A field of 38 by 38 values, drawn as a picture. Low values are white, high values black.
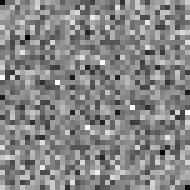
Seam: none. Average level on the scale: 50%. Stripes: none. Grain: fine. Symmetry: a half turn. Slope: none.
